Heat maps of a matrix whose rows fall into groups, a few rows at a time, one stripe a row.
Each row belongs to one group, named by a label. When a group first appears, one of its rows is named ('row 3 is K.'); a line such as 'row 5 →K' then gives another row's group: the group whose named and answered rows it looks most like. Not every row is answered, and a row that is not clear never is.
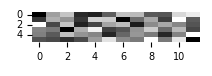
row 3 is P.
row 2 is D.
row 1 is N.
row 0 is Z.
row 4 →Z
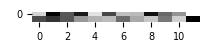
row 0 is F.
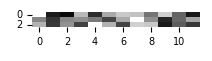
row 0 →D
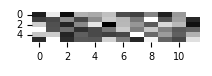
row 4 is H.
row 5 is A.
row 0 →A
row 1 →N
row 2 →P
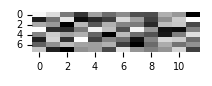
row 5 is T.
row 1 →Z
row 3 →F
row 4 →Z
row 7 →P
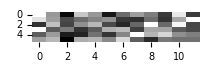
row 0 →P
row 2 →N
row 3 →D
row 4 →H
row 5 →P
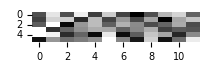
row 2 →P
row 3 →F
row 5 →A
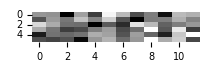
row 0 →A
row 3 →N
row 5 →N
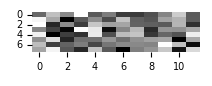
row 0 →T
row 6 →D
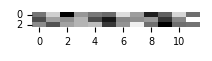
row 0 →P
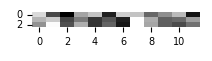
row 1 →H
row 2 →H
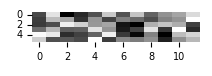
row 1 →Z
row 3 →N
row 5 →F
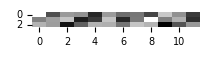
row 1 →N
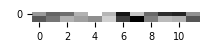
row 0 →F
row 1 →T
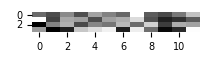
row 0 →F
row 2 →Z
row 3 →F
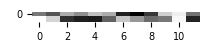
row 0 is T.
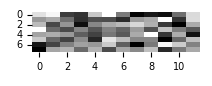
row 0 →A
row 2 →F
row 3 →D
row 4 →N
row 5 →A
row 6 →T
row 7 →Z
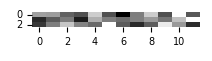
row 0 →N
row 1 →Z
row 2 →T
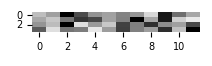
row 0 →A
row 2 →P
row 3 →N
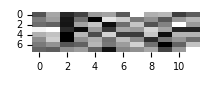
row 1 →A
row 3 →H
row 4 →A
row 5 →P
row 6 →F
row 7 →Z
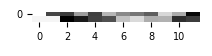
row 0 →D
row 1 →H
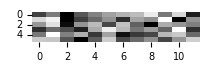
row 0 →N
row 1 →H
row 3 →N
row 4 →T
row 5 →A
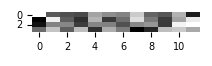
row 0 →D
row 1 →Z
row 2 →Z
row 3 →T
